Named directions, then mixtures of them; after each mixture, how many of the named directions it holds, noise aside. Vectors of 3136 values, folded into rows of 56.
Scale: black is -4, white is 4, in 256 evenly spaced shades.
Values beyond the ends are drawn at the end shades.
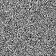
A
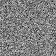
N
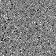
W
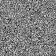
three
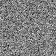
one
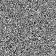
three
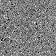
one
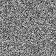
one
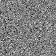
two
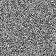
one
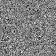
three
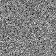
two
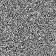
two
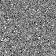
two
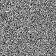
two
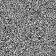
three
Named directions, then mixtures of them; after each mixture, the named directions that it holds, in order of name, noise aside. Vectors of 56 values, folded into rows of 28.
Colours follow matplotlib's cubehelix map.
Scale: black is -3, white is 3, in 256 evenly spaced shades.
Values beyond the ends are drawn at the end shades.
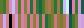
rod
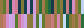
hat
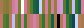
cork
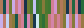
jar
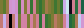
rod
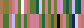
cork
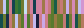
jar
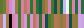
rod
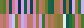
cork, hat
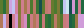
rod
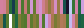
rod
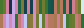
hat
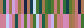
hat, jar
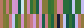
cork, hat
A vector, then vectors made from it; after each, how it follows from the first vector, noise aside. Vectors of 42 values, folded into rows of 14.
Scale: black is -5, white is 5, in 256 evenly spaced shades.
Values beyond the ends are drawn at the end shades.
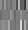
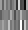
scaled up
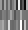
scaled up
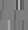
partly zeroed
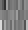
wrapped around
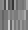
wrapped around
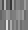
wrapped around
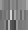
wrapped around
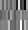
scaled up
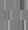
partly zeroed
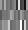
scaled up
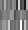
scaled up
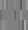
partly zeroed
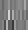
wrapped around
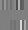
partly zeroed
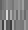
wrapped around
